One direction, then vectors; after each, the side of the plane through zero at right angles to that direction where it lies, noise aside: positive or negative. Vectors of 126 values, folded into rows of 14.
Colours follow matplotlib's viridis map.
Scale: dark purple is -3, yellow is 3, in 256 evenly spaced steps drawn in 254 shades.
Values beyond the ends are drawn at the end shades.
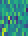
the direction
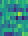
positive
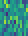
negative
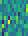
negative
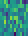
negative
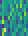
positive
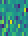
positive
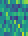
positive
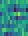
positive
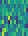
positive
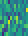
negative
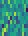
positive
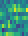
negative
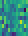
negative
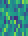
positive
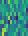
positive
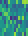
positive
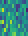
positive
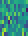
positive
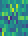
positive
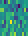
positive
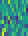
positive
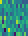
negative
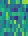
positive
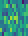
negative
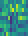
positive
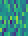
negative
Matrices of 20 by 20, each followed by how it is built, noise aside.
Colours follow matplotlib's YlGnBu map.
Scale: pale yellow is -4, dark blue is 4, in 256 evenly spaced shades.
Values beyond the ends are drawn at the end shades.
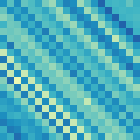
Toeplitz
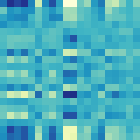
low rank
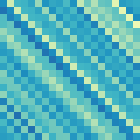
Toeplitz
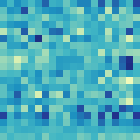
low rank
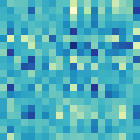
low rank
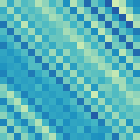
Toeplitz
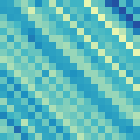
Toeplitz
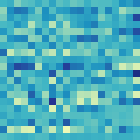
low rank
